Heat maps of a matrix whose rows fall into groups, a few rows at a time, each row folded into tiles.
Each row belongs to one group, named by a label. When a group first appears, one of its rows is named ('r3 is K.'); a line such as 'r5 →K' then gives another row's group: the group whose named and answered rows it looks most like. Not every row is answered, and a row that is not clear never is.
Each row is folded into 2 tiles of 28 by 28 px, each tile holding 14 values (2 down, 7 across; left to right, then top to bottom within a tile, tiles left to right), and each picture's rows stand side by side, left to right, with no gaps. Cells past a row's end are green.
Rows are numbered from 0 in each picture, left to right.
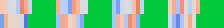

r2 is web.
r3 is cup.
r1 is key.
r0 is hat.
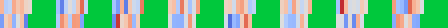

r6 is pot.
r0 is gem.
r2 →key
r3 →cup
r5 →cup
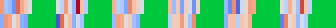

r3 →key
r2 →key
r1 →hat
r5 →hat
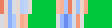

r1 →cup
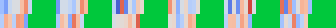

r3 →cup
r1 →web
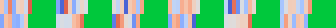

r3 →gem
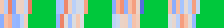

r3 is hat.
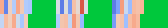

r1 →web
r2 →web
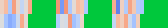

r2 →key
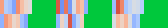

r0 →key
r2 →pot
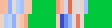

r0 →cup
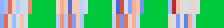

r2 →hat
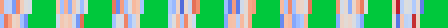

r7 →cup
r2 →hat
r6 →hat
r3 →web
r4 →web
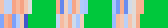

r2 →web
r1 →key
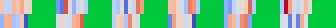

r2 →web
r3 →hat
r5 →pot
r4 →web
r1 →web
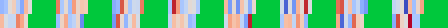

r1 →gem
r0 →web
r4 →key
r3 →pot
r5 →web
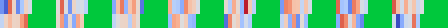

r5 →pot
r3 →key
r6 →key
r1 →pot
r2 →pot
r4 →hat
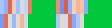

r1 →hat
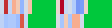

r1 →cup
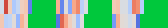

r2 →hat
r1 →key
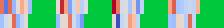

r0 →hat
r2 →cup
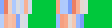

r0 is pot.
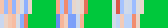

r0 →key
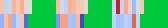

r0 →gem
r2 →cup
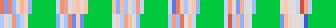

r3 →hat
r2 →hat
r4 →pot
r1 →pot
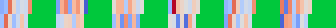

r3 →pot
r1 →pot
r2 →pot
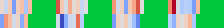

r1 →cup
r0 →key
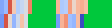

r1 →gem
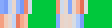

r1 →hat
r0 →web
